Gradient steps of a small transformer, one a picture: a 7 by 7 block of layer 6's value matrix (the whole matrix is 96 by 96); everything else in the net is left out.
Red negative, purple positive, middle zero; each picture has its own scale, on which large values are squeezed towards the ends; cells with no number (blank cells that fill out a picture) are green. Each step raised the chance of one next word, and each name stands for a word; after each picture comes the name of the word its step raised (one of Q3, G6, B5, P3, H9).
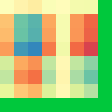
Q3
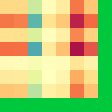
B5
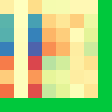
Q3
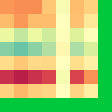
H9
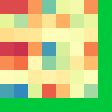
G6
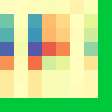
Q3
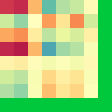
G6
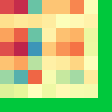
G6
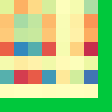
H9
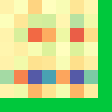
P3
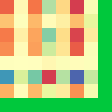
P3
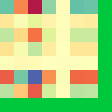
P3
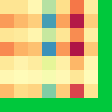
B5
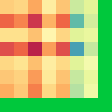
B5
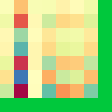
Q3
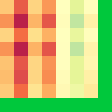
B5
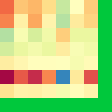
H9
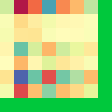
P3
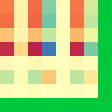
G6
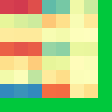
G6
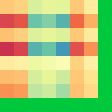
B5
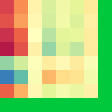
P3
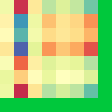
Q3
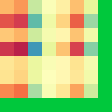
B5
